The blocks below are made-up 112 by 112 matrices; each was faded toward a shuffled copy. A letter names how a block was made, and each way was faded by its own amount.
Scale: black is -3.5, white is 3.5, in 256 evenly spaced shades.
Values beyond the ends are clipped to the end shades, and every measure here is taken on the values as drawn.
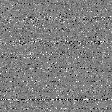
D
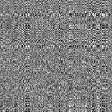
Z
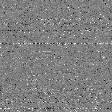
D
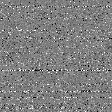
D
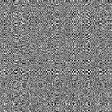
Z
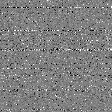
D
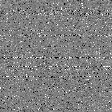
D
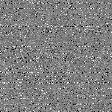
D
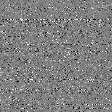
D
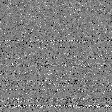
D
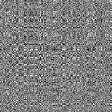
Z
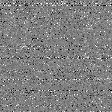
D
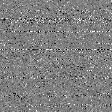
D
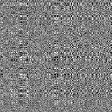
Z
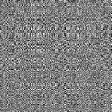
Z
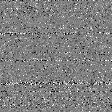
D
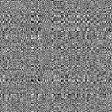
Z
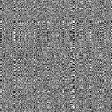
Z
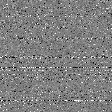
D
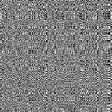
Z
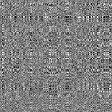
Z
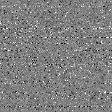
D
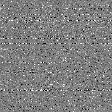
D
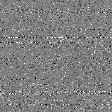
D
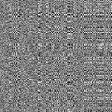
Z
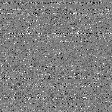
D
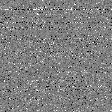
D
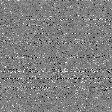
D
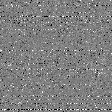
D
